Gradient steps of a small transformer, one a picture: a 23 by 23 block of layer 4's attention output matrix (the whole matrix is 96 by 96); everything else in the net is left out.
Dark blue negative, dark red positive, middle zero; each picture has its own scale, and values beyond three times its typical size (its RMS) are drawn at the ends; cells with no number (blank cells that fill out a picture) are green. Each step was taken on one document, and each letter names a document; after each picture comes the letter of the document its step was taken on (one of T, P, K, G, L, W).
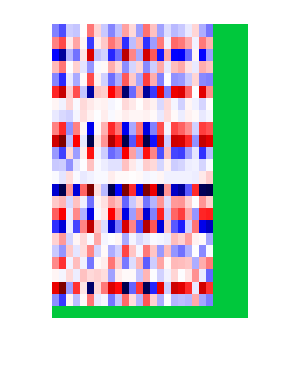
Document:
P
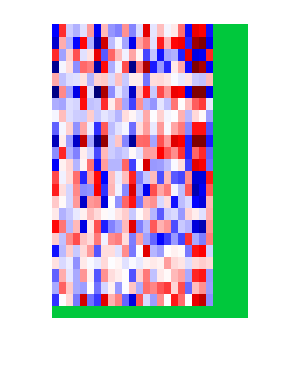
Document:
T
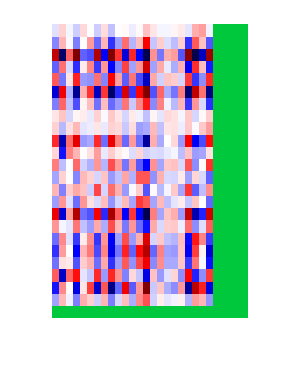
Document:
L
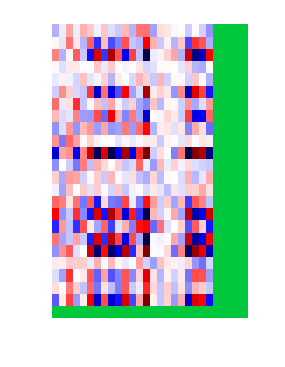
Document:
L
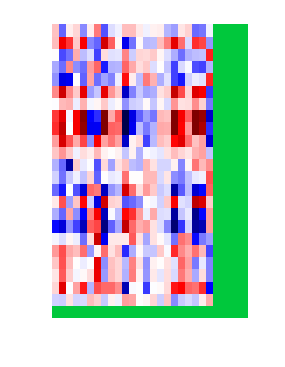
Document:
P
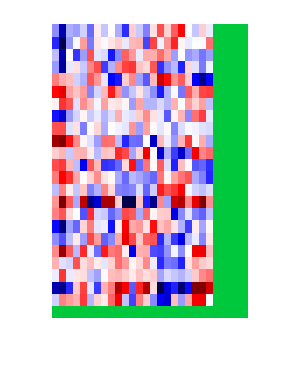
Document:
T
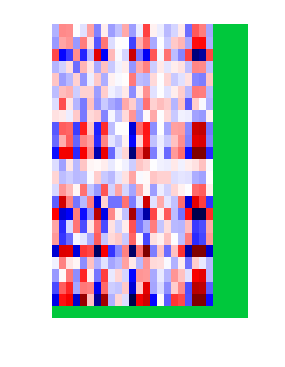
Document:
L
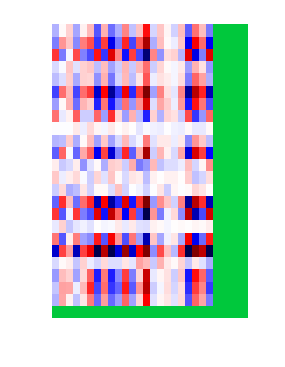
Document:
L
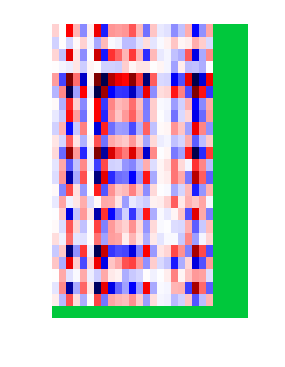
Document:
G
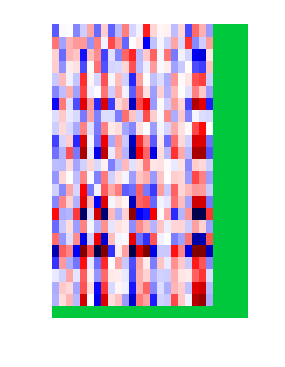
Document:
L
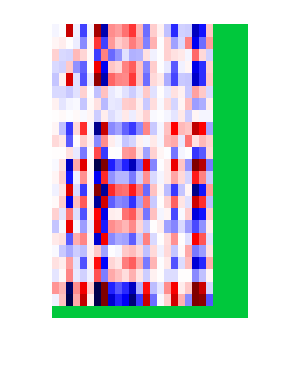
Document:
G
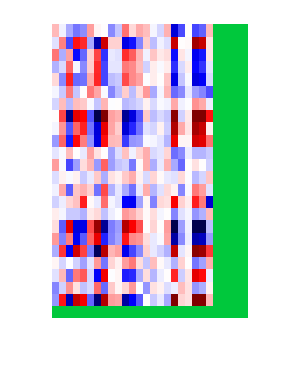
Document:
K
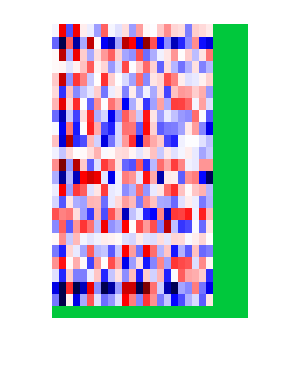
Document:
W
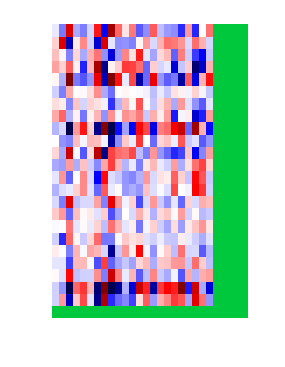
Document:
G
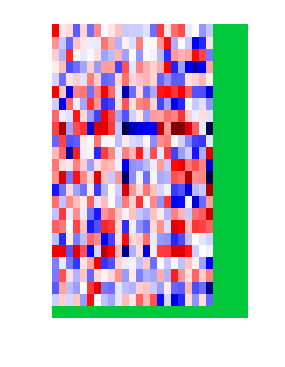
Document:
P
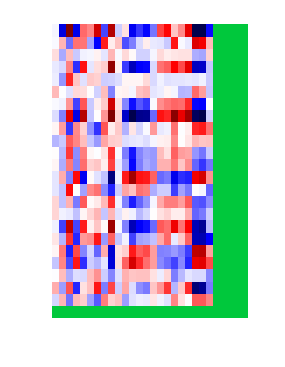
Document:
K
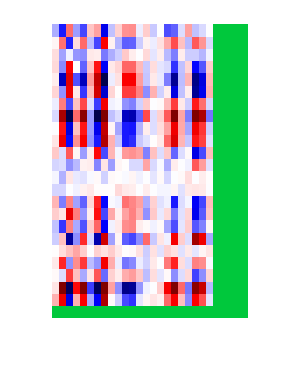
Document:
G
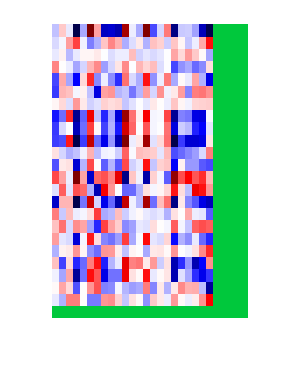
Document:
P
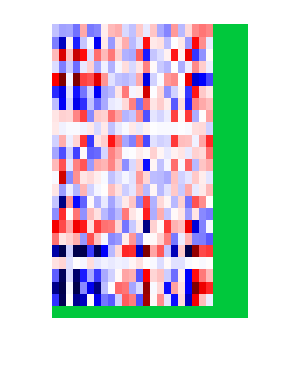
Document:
T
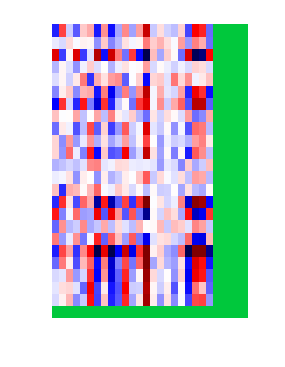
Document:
L
